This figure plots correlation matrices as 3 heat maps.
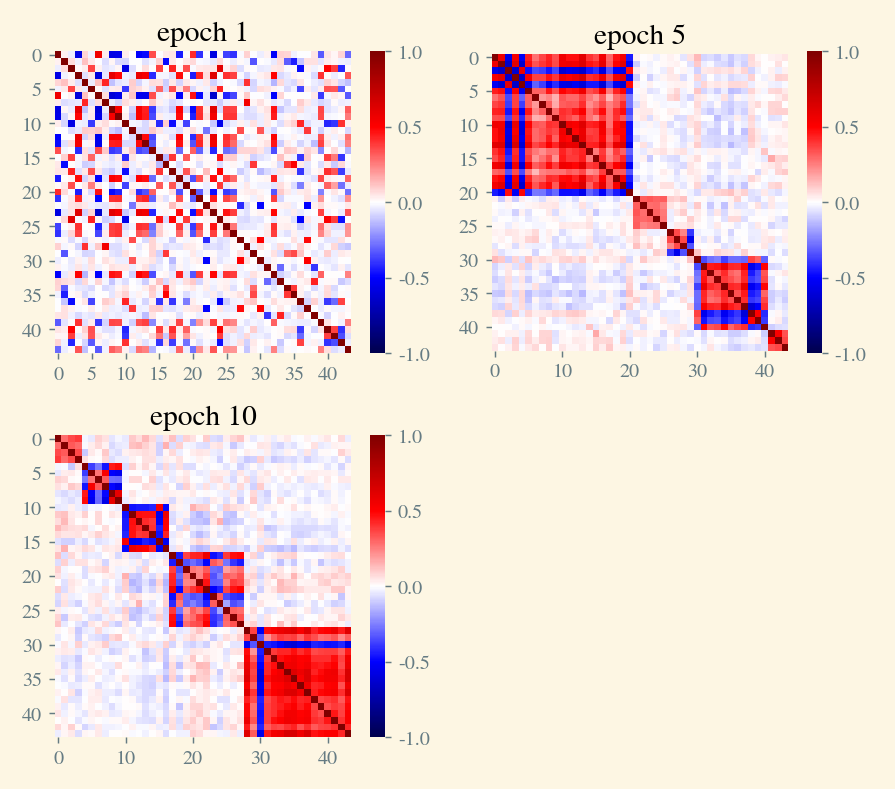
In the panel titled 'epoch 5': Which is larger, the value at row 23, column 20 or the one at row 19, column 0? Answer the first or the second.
the second
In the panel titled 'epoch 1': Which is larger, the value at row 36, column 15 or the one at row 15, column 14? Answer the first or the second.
the second
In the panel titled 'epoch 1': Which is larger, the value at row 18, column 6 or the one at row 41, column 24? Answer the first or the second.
the second
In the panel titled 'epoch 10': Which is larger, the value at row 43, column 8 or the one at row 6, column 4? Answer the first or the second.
the first
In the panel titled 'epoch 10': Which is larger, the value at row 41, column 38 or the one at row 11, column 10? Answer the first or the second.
the first
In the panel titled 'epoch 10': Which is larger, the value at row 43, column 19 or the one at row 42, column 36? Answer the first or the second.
the second
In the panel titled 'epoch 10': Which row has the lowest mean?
30
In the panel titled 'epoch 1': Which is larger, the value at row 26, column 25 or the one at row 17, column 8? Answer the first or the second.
the first
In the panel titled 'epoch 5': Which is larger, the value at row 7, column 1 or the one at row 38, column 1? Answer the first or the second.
the first
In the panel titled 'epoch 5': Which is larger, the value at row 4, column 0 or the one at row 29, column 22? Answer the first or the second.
the second
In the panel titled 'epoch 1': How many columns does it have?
44
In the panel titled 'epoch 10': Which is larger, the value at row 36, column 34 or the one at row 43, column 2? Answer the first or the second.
the first
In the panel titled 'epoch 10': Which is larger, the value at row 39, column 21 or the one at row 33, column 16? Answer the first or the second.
the first
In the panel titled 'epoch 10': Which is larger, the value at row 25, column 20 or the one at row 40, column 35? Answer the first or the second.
the second
